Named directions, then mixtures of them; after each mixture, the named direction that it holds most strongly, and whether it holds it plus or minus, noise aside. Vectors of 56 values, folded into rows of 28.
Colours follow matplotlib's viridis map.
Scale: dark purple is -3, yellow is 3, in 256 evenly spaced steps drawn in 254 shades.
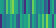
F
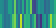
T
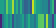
F, plus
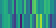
T, minus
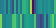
T, plus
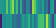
F, plus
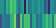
F, plus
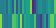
T, plus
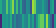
F, plus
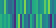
T, minus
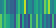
F, minus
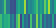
F, minus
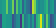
T, minus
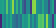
F, plus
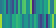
F, minus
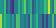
F, minus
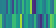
T, plus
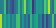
F, minus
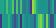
T, minus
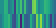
T, minus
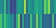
F, minus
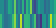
T, plus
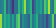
F, minus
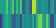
T, minus
